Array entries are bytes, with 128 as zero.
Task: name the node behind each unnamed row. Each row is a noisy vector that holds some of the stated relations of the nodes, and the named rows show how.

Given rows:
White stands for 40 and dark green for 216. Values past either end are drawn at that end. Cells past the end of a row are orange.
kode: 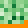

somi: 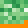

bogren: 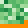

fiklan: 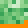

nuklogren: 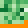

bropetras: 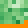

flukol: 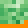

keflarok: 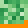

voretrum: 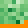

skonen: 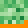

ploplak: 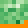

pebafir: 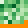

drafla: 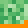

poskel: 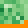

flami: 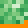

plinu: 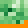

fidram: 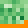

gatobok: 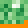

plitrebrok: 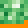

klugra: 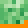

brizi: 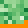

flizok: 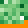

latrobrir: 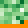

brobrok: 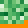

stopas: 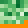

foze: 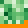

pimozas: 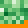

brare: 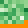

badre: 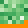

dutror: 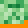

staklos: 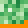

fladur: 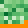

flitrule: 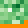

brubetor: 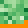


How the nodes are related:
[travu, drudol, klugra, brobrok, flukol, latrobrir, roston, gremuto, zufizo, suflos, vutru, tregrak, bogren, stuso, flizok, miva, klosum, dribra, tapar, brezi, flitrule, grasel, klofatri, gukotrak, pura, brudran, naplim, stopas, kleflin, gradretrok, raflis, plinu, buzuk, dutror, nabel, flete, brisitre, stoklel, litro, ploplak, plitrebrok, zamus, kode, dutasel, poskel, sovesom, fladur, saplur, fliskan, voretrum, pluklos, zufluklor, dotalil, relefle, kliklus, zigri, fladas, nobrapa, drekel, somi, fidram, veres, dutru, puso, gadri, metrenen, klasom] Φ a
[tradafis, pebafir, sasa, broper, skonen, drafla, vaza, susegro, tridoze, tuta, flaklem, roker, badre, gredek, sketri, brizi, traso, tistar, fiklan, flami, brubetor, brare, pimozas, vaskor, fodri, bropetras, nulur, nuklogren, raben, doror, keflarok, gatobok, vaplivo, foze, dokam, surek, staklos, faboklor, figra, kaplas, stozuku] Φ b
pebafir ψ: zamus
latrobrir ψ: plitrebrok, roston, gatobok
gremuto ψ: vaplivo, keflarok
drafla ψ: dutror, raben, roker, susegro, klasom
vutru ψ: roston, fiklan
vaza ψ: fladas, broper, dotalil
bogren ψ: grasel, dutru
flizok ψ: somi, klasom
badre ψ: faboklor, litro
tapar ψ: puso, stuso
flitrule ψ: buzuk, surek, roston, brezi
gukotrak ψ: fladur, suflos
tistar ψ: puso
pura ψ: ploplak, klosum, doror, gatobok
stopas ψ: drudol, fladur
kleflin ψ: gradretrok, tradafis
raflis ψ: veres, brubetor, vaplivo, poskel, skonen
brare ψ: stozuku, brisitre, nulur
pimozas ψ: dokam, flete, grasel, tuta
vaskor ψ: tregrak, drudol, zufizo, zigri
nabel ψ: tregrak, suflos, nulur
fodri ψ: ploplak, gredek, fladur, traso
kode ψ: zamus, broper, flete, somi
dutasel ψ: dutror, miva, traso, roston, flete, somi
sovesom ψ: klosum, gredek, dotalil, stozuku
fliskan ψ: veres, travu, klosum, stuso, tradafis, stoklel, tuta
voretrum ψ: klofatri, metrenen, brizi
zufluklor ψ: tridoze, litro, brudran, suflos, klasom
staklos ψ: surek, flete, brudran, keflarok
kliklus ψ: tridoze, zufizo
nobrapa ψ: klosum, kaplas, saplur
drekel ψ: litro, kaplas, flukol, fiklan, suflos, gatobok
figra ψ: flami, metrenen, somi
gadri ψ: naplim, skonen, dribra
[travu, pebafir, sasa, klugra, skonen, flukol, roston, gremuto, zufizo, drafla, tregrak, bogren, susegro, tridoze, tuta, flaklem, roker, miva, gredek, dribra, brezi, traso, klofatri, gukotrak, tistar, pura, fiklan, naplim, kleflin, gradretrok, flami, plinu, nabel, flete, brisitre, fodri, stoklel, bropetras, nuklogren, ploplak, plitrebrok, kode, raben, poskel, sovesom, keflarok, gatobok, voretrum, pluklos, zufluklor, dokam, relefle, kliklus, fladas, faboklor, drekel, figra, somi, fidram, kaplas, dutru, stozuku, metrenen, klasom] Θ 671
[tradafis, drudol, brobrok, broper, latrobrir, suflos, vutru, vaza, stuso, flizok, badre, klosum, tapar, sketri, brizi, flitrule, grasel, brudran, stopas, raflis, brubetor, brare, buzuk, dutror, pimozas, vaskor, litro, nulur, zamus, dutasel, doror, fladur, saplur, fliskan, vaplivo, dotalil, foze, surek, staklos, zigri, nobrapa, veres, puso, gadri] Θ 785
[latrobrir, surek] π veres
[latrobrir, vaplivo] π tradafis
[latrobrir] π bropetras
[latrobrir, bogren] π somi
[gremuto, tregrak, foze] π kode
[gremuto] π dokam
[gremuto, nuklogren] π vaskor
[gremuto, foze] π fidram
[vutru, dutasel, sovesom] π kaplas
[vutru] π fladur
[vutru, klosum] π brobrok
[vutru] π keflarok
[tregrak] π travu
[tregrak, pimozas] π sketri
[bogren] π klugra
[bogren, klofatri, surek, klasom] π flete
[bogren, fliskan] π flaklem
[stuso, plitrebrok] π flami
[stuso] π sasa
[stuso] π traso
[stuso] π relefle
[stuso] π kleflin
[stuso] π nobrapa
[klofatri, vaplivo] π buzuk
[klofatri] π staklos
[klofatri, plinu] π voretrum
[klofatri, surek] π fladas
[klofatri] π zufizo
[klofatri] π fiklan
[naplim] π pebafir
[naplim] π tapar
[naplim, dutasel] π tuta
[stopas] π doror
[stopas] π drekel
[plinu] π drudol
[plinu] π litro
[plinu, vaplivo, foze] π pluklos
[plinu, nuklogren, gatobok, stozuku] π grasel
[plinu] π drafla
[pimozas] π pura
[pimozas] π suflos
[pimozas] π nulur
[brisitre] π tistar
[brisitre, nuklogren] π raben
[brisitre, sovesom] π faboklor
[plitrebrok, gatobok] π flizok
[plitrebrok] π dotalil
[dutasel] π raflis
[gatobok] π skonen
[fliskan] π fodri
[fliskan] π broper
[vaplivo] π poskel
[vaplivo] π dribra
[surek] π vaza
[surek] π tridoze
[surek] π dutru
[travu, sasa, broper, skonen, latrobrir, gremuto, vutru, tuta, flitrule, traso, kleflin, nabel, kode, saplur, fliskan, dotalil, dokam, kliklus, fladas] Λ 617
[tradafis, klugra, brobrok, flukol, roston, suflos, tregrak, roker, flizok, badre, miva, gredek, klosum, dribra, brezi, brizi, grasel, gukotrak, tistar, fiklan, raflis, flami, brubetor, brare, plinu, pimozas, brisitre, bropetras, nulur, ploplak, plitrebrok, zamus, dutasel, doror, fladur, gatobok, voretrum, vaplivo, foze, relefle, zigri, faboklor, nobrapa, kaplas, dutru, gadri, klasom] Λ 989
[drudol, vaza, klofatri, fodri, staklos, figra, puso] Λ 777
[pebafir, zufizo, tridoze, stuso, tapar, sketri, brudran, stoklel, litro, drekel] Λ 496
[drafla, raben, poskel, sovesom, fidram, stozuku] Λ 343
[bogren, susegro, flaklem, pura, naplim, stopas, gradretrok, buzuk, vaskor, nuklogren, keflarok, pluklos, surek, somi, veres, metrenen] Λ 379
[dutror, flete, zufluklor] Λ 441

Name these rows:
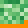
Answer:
pura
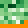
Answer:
stuso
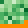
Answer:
raflis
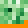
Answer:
klasom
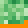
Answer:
figra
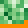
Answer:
vaplivo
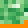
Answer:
kaplas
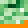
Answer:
litro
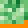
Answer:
drudol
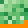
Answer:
gadri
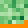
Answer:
travu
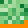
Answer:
nobrapa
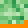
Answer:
fladas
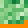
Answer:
fodri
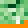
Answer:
sketri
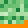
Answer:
tuta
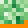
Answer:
flete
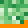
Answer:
fliskan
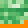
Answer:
faboklor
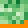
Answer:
vaza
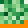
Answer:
klosum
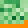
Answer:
pluklos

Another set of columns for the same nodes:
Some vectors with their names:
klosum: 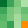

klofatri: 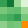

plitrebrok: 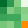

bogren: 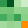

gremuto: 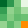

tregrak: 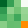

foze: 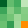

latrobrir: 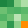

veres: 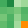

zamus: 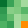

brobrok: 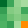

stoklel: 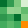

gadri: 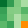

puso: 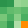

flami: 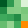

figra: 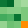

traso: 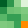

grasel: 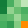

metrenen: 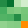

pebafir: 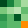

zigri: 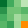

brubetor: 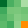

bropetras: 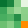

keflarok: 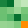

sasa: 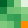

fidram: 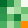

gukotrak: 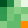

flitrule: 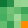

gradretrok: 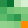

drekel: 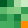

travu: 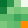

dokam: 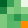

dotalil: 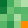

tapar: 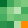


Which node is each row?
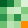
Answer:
sovesom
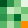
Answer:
raben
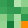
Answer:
dutror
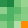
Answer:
surek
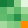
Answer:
nuklogren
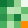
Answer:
poskel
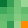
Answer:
broper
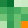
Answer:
zufluklor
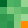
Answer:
stuso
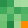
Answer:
drudol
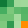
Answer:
vaskor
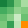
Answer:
fliskan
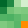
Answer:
kleflin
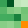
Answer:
somi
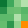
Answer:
saplur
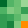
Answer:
brudran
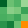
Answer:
sketri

